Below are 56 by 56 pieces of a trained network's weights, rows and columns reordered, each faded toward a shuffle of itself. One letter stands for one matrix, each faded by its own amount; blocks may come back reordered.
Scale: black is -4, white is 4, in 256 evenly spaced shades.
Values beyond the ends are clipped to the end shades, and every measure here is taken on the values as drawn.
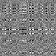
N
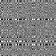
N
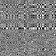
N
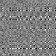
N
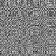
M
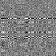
N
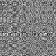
M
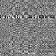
M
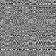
M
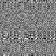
M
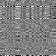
N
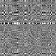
N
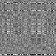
N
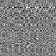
M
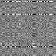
N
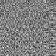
M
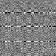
N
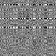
N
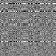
N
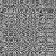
M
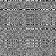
N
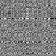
M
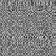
M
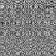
M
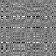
N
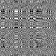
N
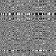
N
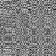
M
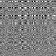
N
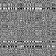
N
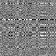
N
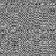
M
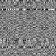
M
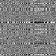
N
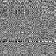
M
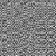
M
